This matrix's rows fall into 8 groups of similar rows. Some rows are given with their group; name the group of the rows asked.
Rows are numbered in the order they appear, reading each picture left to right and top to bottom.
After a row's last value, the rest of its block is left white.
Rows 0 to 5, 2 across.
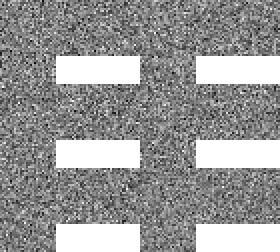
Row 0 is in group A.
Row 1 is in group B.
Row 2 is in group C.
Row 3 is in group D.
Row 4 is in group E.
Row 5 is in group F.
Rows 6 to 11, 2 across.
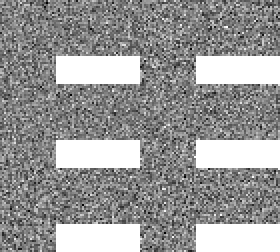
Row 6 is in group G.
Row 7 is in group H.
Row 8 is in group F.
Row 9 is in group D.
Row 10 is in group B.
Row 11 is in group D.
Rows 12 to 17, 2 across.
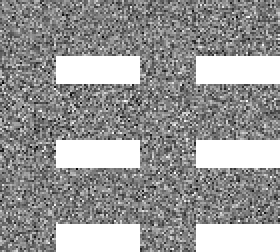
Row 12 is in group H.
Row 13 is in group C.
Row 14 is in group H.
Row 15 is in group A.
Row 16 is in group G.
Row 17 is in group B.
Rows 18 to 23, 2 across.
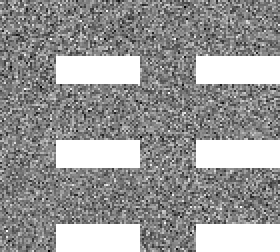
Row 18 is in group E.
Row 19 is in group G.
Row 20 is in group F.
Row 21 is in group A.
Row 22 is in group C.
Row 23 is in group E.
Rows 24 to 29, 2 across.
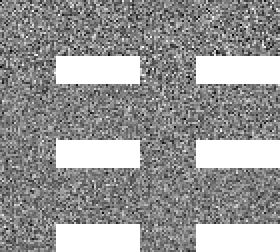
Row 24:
H
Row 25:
C
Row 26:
G
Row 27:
D
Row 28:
C
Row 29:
B
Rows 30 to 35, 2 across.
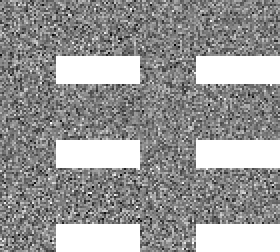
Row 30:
B
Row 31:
H
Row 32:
E
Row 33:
G
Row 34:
F
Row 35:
A
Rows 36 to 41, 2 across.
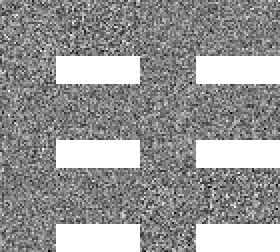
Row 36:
F
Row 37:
D
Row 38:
G
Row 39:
B
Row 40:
C
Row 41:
H
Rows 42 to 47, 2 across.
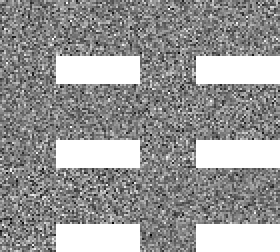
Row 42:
G
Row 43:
A
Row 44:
D
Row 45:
A
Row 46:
A
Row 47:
E
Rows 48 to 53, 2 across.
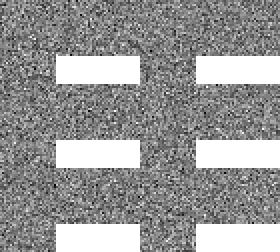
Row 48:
G
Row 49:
H
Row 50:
F
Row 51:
G
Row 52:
C
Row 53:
A
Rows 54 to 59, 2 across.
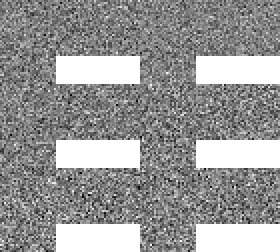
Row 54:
D
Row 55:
A
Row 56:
H
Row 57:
A
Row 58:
F
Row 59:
C
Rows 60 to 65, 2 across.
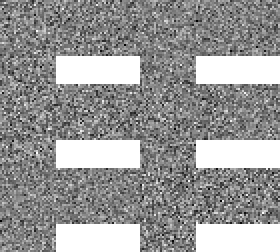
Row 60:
B
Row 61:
B
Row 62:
B
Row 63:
H
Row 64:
A
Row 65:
G
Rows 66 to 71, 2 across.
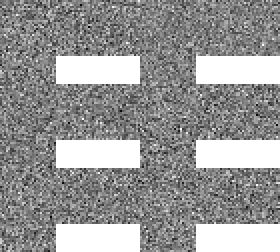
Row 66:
F
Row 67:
G
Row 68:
E
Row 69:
H
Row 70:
H
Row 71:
C
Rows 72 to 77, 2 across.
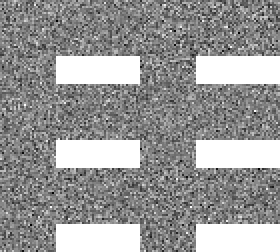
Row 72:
B
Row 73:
H
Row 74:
D
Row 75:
F
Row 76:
E
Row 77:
E
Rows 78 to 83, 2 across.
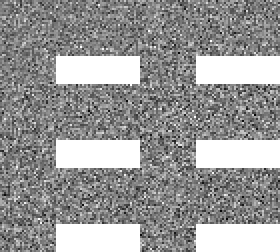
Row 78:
D
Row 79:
G
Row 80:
G
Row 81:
A
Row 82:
B
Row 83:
H
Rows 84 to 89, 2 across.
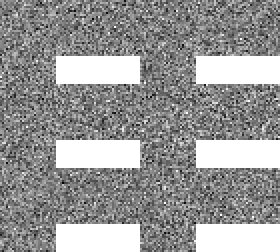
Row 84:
F
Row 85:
E
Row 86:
C
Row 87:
C
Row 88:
H
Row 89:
D
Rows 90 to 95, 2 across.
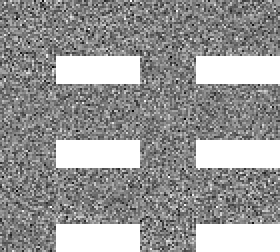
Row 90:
A
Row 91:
E
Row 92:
F
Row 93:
D
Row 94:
E
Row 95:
A
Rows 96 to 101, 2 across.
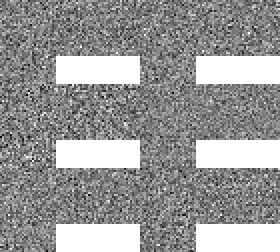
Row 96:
D
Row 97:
F
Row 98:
A
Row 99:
A
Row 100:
F
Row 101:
D
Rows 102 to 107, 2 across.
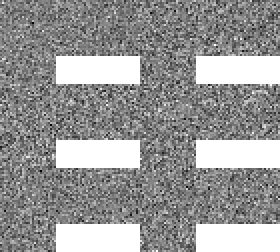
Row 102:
C
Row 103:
E
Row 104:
A
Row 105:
D
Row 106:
D
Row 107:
G
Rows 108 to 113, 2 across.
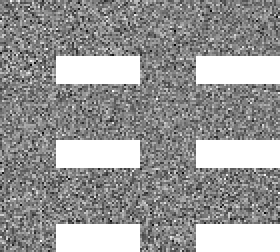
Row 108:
A
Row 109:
H
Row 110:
F
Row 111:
F
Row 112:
C
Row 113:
B
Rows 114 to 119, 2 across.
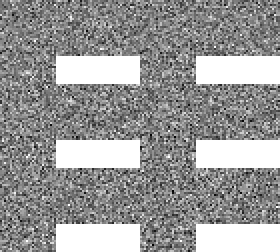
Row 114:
A
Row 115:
A
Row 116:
A
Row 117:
A
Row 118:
A
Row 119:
C
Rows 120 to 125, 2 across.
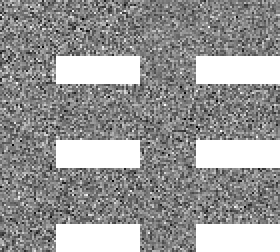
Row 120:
A
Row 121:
C
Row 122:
D
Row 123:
D
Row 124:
H
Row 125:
E
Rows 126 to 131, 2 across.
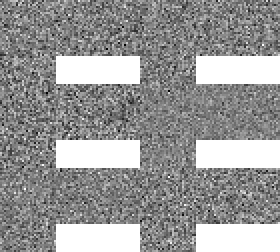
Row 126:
B
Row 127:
G
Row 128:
E
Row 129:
A
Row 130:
D
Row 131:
A
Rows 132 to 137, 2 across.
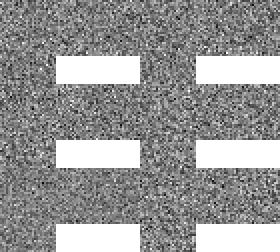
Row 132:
E
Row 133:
E
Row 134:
C
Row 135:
B
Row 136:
C
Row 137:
A
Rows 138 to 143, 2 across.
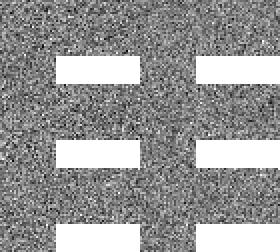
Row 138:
E
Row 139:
F
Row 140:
C
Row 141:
E
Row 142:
D
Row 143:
D
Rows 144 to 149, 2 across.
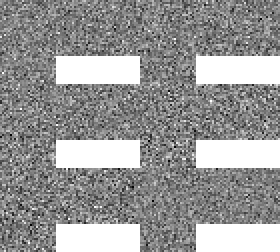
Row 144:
F
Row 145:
G
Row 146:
A
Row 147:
A
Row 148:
E
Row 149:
G
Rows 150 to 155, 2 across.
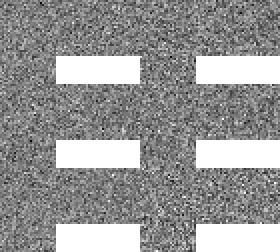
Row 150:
F
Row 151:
E
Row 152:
C
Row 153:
E
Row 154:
F
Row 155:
A
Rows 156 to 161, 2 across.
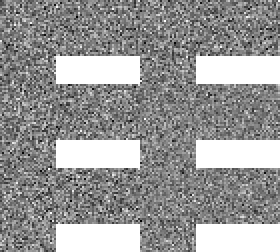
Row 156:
D
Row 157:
D
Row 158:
D
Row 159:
F
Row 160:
F
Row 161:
A
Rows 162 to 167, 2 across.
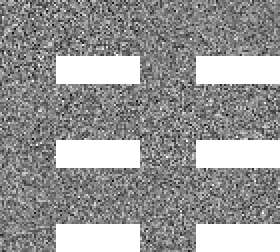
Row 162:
G
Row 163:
E
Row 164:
H
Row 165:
A
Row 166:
H
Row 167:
C
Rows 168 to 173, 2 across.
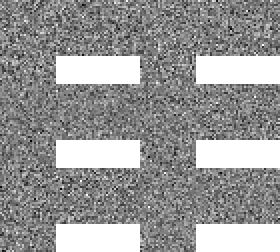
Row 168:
B
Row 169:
G
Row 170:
E
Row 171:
C
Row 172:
H
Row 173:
F
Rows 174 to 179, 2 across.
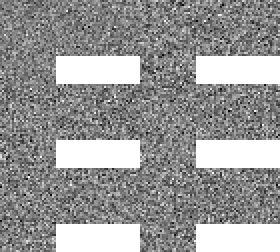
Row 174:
F
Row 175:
B
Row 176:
C
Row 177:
F
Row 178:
A
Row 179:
H
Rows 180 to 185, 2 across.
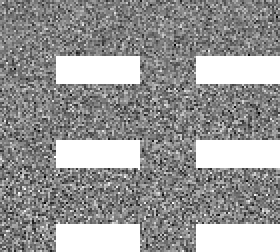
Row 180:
C
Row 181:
H
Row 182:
H
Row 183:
B
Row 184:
D
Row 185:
F
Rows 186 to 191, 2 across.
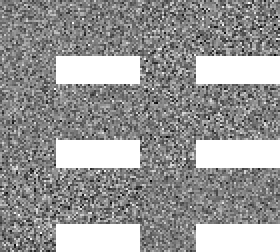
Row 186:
F
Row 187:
C
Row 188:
G
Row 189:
A
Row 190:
B
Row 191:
E
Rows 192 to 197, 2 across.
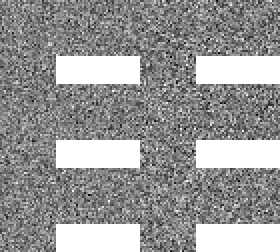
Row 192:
G
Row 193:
E
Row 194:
F
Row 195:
H
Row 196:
F
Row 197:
B
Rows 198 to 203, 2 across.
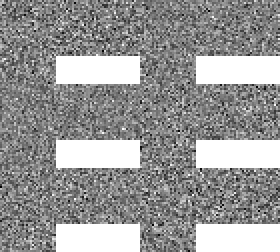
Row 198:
C
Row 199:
C
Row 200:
G
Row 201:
A
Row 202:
A
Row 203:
B
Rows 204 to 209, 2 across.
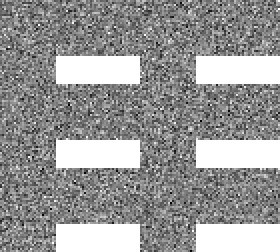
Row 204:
F
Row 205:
F
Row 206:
G
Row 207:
G
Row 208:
A
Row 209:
D
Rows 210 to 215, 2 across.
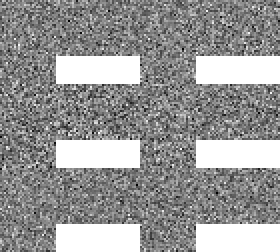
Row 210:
G
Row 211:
F
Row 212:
E
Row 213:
B
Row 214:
H
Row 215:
E
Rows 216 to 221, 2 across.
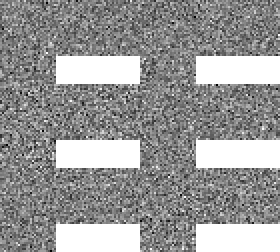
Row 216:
G
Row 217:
C
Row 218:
A
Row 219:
G
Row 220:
D
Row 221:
A
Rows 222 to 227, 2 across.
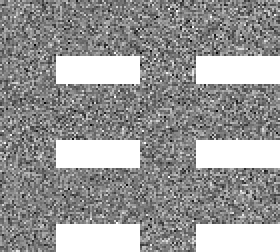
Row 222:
G
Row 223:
A
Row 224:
C
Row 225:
C
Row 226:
G
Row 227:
A
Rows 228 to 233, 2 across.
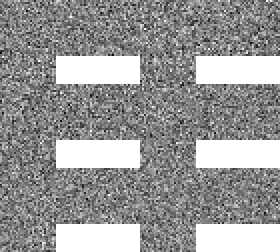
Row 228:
A
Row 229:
B
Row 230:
G
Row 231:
H
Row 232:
A
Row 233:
B
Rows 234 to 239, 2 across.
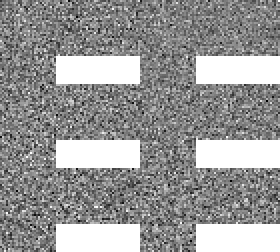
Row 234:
D
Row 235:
D
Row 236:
A
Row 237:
G
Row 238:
E
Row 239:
B
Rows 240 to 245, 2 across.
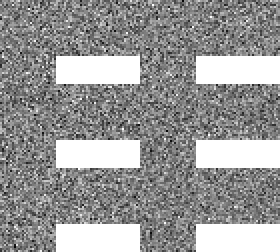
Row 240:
A
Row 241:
A
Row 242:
C
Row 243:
E
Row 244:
B
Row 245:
E
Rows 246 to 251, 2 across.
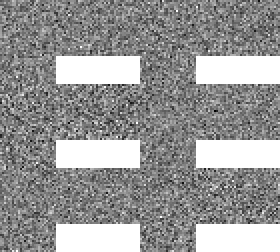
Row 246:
B
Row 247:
E
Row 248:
E
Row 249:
C
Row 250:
G
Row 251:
C
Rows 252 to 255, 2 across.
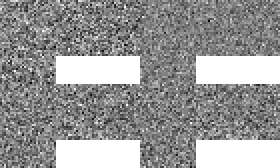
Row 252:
B
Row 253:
G
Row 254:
E
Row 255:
E
